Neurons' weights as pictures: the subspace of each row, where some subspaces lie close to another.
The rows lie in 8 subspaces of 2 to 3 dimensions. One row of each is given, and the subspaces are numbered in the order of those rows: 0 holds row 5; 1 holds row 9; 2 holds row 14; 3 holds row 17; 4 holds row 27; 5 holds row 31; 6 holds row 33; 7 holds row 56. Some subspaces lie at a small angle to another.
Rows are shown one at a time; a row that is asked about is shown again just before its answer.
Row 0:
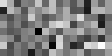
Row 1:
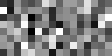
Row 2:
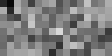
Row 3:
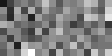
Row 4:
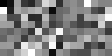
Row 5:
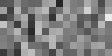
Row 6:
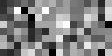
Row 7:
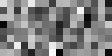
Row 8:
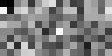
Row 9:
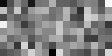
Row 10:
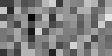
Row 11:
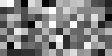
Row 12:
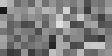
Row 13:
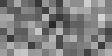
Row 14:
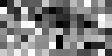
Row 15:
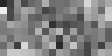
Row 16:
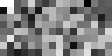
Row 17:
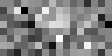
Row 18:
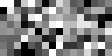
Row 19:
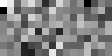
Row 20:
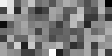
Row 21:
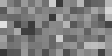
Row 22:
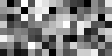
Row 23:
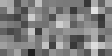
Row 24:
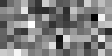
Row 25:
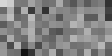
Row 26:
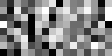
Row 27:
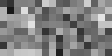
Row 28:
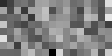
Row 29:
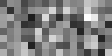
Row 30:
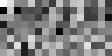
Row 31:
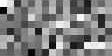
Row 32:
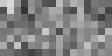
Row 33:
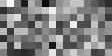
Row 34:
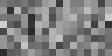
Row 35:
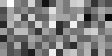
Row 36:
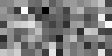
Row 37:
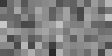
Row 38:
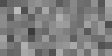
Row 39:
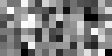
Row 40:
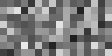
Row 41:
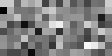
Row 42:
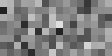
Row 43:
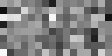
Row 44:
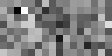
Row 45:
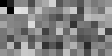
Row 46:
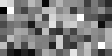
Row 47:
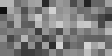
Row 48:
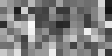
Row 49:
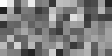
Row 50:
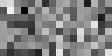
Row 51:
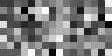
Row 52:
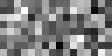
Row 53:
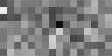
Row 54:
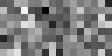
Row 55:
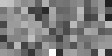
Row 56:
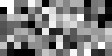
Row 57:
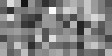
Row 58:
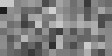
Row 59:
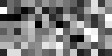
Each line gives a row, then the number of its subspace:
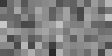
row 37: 1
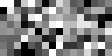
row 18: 2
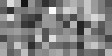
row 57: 6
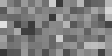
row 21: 5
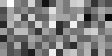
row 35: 6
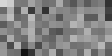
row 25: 3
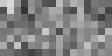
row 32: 4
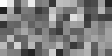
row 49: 1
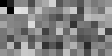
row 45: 4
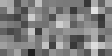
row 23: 5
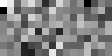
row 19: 2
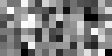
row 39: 6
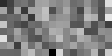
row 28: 7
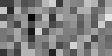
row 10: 0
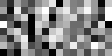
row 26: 0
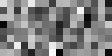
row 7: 1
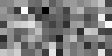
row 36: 7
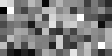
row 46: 7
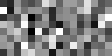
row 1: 0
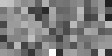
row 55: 7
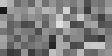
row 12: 5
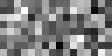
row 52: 5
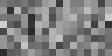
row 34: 0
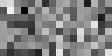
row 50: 4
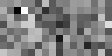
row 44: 3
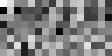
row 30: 4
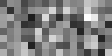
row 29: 6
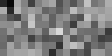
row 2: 1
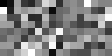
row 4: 2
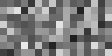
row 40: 4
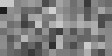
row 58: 2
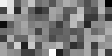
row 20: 1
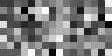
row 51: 7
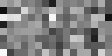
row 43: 5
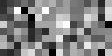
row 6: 3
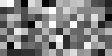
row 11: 6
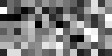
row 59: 5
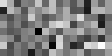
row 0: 5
